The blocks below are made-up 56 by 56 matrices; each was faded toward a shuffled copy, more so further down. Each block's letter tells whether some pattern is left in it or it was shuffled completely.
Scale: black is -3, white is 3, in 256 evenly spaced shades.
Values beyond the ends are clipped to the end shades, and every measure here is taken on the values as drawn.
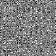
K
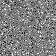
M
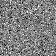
M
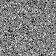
M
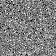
M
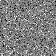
M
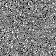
M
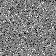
M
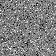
M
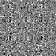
K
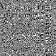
K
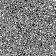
M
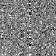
K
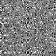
K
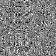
K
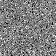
M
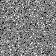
M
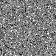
M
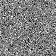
M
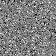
M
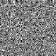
K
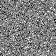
M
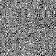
K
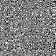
K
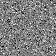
M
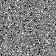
M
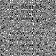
K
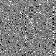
K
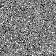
M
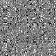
K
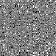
K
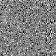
K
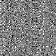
K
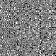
K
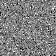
M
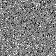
M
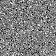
M
